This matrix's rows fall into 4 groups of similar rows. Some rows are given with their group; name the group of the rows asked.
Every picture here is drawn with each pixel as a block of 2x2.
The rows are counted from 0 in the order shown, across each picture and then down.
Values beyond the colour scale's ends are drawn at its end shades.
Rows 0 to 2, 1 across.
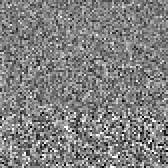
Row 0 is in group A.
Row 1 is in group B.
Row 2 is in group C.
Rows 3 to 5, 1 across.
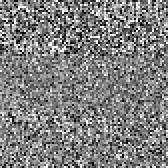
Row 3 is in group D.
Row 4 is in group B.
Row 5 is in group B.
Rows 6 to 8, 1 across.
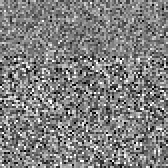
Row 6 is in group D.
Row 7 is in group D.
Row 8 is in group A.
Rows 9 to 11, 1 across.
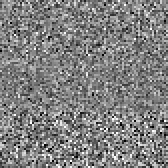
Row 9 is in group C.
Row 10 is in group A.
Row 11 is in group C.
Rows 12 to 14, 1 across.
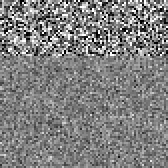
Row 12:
C
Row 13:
D
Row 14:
D
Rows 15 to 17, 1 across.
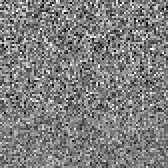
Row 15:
D
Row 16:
D
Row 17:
D
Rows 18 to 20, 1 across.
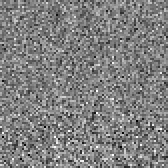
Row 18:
D
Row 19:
A
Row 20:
A
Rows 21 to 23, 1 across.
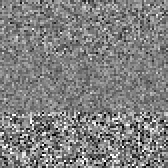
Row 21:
C
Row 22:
D
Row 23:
C
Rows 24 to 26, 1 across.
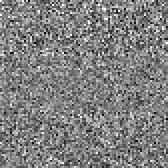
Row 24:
B
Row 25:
B
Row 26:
D
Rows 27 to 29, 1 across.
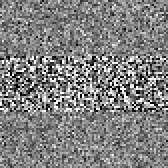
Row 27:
C
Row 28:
A
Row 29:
A
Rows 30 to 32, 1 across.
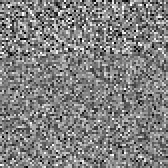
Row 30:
A
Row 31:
B
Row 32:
A
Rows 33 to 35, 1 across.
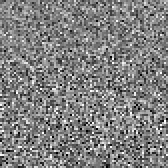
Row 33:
C
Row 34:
A
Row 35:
D
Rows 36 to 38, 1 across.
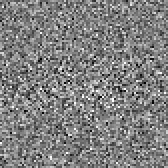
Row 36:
A
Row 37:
A
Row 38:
D
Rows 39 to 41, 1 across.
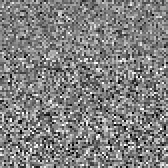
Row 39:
A
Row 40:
D
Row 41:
B
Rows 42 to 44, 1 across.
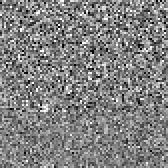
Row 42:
B
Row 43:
B
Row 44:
B
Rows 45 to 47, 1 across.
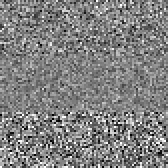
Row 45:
D
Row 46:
C
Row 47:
B
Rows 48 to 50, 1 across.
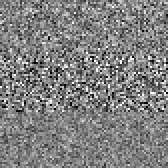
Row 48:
C
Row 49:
D
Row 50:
C
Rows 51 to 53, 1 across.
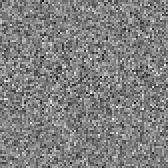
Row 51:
C
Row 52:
D
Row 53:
C
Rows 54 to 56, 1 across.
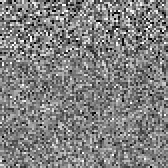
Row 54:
B
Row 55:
B
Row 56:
A
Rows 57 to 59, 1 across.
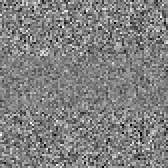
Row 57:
B
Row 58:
C
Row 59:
C
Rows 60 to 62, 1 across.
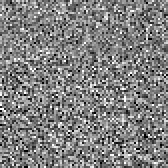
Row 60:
B
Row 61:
A
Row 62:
A
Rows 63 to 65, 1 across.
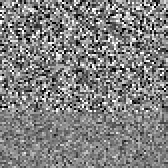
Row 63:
C
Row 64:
C
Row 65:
C
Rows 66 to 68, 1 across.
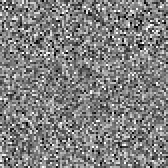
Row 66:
B
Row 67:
D
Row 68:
A
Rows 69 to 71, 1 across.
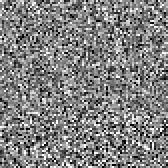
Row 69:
B
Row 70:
C
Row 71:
C
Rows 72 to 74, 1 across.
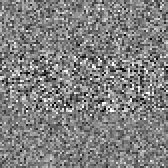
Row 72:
B
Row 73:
C
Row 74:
D
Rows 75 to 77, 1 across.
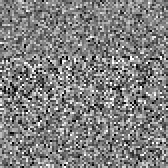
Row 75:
D
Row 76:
A
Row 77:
B
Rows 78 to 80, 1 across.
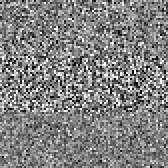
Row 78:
A
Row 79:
B
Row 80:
D
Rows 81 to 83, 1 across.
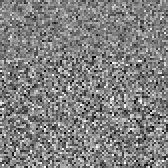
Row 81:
C
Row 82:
A
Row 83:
A
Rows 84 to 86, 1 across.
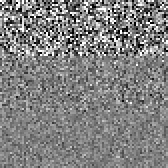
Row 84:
B
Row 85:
B
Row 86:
B
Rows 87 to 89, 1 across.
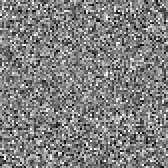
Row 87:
B
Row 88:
B
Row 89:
D
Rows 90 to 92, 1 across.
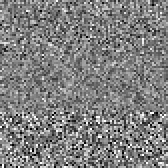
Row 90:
D
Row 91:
C
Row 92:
B
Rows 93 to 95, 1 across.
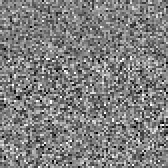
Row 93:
D
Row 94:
D
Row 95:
C
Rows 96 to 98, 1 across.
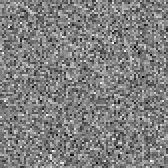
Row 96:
A
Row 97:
D
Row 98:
D
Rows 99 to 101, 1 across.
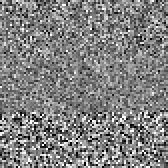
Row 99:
B
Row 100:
D
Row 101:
C
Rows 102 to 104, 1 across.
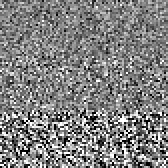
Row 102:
D
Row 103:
B
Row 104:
A
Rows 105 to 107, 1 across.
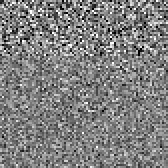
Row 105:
A
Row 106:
C
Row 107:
A
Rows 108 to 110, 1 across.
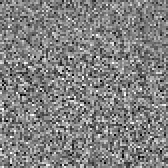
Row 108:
A
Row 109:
A
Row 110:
B
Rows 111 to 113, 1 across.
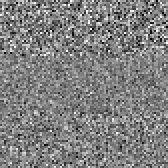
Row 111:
B
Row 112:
D
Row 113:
C
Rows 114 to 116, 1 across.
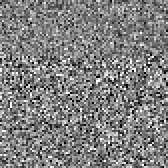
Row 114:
A
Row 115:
B
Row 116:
D
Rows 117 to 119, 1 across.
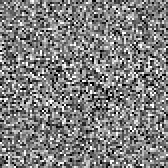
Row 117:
A
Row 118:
D
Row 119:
D
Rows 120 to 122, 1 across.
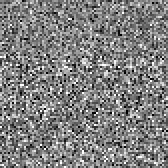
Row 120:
A
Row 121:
B
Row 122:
A
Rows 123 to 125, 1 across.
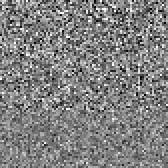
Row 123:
B
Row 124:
C
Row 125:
C
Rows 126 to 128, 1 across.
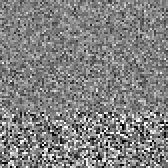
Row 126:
C
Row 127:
A
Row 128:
C
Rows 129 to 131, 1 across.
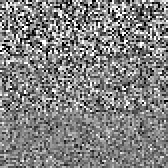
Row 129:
A
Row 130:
A
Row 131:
D
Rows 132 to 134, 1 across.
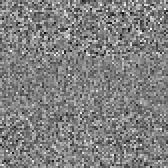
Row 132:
C
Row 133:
A
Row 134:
A
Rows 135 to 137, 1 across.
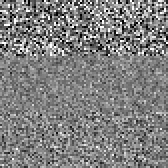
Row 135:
D
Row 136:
A
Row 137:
A
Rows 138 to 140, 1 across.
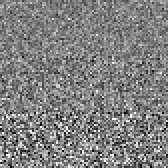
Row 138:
A
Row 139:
A
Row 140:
A
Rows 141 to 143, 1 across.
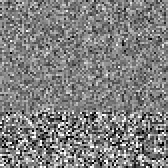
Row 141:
B
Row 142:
B
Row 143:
A
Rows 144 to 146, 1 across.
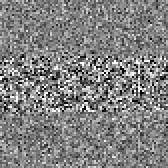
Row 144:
B
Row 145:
C
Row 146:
C
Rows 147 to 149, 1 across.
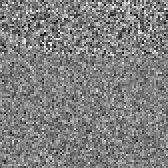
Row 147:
C
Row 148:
A
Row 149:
D
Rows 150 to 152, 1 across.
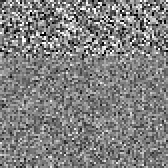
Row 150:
C
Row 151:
D
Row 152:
D
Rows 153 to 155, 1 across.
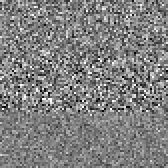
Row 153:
B
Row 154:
C
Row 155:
D
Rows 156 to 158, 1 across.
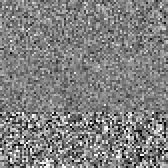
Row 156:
B
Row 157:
D
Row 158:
B
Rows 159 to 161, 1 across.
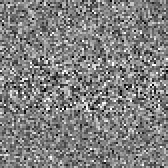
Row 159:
A
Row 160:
C
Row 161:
D
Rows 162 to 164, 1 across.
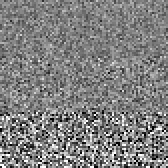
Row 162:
D
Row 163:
C
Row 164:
A
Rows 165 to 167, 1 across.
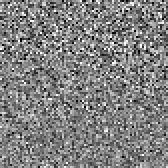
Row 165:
A
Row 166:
C
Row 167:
B
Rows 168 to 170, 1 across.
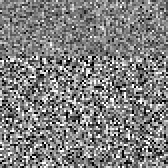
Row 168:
D
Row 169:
A
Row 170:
B
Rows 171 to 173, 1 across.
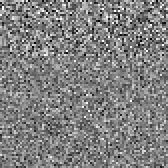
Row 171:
B
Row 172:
C
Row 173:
D
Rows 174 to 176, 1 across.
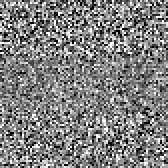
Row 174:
A
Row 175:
A
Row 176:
B
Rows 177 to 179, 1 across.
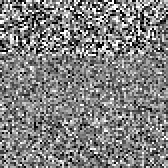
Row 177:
C
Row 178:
A
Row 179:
D
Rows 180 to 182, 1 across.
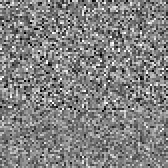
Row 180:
A
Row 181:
C
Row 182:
C
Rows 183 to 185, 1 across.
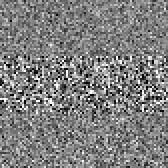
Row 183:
D
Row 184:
D
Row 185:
A
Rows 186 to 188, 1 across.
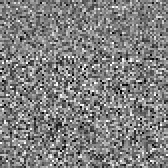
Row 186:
A
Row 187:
A
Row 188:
D
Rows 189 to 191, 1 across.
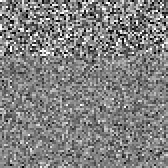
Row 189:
B
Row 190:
A
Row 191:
B
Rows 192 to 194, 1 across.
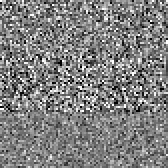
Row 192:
B
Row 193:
A
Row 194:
D
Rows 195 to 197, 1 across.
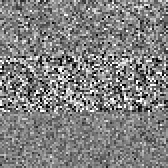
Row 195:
C
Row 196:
A
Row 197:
D
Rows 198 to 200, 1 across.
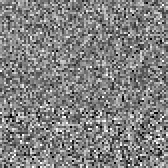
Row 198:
B
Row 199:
B
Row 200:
B
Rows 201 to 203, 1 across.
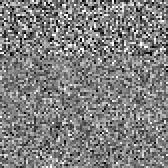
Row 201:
A
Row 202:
C
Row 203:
D
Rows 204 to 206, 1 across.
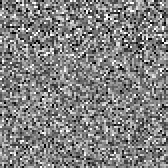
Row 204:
B
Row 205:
C
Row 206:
B
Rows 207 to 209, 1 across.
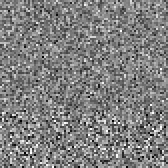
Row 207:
D
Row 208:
D
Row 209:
B
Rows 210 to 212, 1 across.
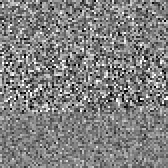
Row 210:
A
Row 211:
B
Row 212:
A
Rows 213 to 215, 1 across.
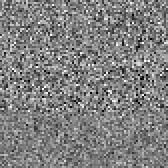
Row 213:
B
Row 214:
C
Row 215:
D
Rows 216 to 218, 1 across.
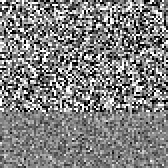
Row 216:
B
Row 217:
A
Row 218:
D
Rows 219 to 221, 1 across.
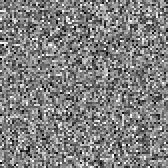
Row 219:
D
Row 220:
B
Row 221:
A
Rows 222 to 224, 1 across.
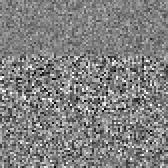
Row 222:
B
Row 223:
C
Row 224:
B
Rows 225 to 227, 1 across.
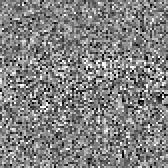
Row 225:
C
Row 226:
B
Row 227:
B
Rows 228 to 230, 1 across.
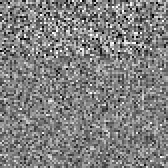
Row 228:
A
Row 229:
D
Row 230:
D
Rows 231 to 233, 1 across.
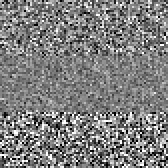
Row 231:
D
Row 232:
D
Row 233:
D
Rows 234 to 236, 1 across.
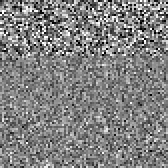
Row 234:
C
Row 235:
B
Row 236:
B
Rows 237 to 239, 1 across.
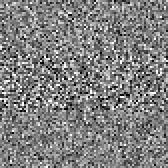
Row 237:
A
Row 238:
D
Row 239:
B
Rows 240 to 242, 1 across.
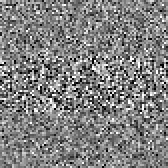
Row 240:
B
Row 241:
D
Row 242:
C
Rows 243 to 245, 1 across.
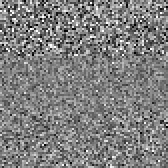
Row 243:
D
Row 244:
A
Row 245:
C
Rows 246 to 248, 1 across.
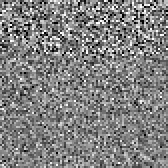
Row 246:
C
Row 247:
A
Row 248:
A
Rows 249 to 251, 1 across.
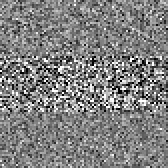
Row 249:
C
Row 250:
A
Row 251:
A
